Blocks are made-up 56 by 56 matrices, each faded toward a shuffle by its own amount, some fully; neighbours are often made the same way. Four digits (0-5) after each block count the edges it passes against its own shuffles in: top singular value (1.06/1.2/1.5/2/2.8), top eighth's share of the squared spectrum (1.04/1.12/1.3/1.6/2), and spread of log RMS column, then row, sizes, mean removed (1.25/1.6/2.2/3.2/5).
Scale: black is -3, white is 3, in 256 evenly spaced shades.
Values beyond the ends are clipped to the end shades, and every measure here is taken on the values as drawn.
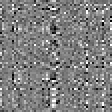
4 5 3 3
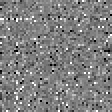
2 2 1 1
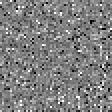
2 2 1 1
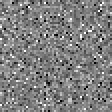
2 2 1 0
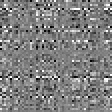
4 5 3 4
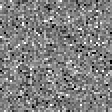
2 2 0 0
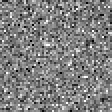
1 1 0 0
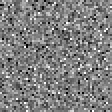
1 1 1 0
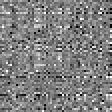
4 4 2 3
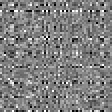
4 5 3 3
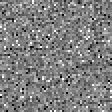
0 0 0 0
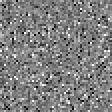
2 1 0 0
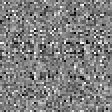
4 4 1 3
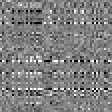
5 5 3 4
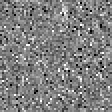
1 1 1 0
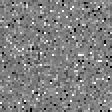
1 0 0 0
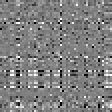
4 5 3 4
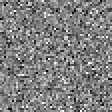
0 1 0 0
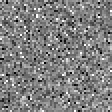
0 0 0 0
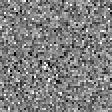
1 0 0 0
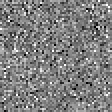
3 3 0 0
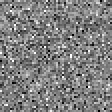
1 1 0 0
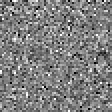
2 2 1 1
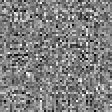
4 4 2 2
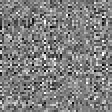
4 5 3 2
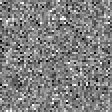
3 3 1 1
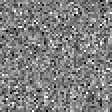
2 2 0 0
